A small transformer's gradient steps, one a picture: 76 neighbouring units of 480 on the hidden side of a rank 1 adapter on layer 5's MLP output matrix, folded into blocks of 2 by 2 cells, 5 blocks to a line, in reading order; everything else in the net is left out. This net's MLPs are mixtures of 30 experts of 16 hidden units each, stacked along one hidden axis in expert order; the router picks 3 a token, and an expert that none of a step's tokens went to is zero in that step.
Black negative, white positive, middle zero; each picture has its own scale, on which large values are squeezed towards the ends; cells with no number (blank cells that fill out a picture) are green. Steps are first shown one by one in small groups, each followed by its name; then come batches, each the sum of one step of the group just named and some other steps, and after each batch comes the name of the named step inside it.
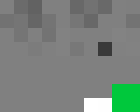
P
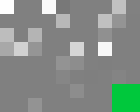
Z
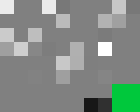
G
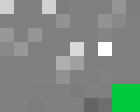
G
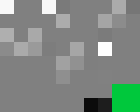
G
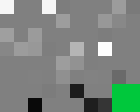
G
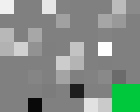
Z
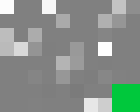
Z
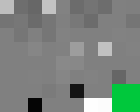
P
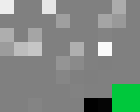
Z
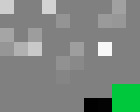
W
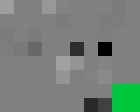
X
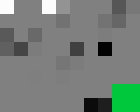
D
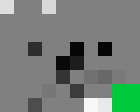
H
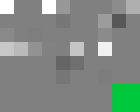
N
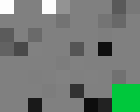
D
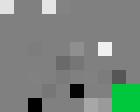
H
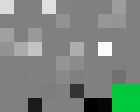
W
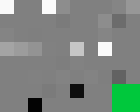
N
